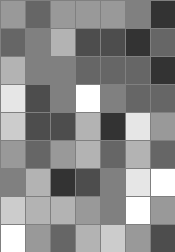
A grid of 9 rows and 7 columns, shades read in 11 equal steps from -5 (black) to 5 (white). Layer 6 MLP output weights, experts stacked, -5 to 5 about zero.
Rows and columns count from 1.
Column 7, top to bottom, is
-3 -1 -3 -1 1 -1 5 1 -2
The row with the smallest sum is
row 2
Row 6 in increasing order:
-1 -1 -1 1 1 2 2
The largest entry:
5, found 4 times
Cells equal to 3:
3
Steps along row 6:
down up up down up down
